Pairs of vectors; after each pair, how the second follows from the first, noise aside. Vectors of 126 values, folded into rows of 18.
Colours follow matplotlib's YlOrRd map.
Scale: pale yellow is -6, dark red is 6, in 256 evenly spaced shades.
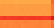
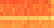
negated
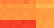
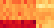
scaled up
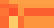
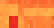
negated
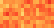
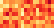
scaled up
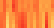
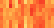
wrapped around
